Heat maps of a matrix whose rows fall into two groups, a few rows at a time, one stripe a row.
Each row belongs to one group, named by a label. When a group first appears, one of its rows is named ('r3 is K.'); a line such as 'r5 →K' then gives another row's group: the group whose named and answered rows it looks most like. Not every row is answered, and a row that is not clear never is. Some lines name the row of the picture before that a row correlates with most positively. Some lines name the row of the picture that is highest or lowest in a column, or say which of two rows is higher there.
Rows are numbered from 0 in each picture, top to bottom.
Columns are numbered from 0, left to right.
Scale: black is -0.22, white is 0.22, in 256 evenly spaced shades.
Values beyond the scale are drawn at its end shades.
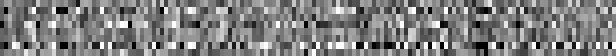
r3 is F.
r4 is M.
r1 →M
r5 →M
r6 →M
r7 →F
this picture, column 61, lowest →3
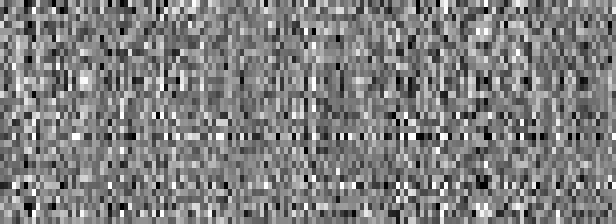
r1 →M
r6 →F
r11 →F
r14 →F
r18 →F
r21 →F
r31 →M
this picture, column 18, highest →19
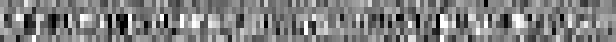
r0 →F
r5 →M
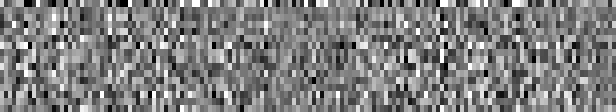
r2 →F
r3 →M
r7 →M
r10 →F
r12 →M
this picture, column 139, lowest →3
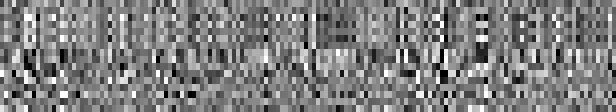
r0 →M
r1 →M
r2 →F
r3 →M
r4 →F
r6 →F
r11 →F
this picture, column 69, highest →2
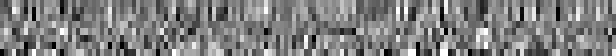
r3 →F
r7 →M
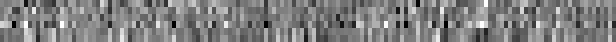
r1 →M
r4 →F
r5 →F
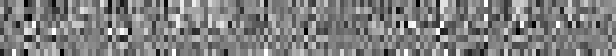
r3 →M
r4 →F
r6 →F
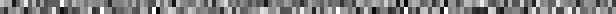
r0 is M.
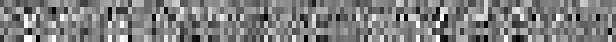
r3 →F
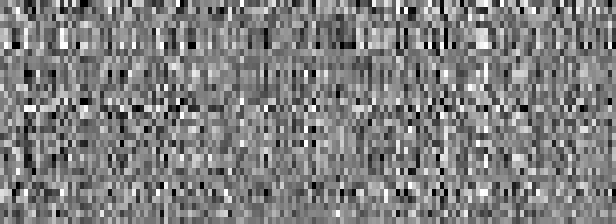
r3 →F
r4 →M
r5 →M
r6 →M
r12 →M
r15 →F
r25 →M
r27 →M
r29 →F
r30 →M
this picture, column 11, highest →15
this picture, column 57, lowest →30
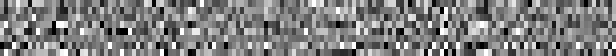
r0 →F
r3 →M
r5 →M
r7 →M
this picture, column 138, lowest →3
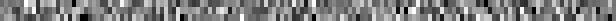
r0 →F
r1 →M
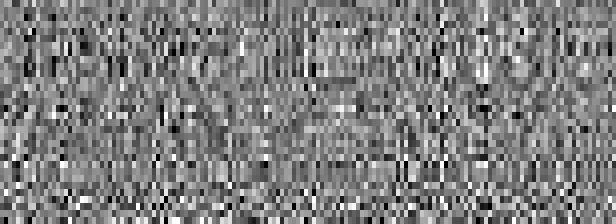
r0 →M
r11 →M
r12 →F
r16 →F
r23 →M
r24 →M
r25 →M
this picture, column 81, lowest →12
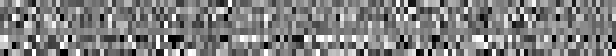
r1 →M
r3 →F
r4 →F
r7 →M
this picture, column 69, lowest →5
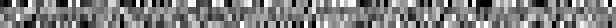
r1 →F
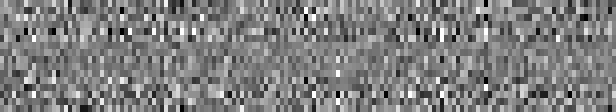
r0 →F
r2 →F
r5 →M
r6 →F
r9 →M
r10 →M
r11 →F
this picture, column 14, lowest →10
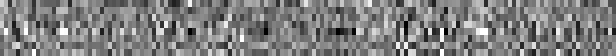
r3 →M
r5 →M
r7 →M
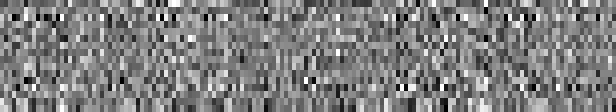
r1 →F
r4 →M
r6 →M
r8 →F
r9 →F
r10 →M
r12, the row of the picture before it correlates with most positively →7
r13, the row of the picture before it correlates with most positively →6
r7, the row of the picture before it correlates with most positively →2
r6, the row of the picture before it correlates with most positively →4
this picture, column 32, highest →3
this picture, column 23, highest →12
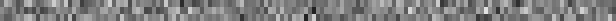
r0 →F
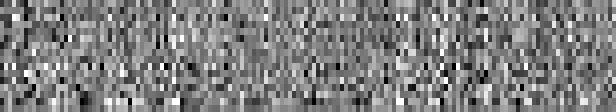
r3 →F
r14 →F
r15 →F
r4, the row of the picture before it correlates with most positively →1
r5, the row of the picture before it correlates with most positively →2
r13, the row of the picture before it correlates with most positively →1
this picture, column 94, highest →14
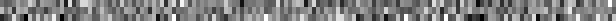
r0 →F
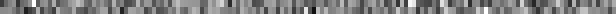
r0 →M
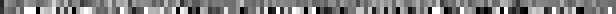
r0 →F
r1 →F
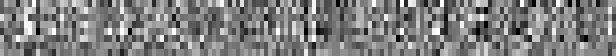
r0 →M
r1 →F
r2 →M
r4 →F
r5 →F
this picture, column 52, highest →0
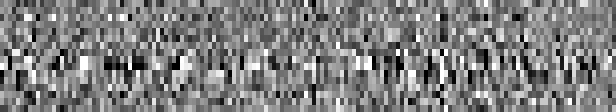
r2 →F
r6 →M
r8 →F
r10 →M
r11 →M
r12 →F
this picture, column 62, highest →9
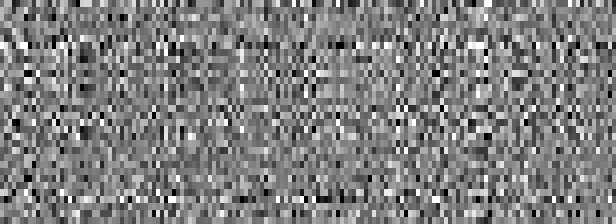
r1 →M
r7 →F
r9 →F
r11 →F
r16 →M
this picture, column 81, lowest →28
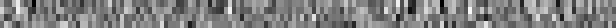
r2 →F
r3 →M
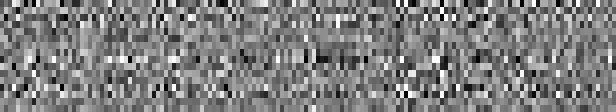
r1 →M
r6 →M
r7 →F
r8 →F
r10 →M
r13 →M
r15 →F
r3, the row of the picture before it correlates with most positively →3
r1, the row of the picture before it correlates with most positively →3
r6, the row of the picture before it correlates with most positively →3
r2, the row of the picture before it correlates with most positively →0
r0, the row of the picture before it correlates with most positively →0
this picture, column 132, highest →8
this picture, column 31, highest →8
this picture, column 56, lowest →12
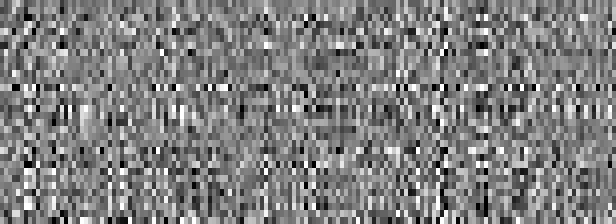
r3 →F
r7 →M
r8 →F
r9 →F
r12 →M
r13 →F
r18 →M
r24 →F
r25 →M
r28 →F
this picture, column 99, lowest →12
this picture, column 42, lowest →24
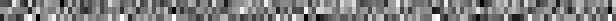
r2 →F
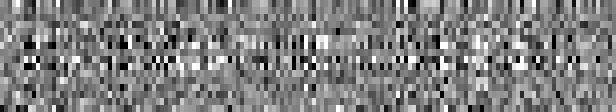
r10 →F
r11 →M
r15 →M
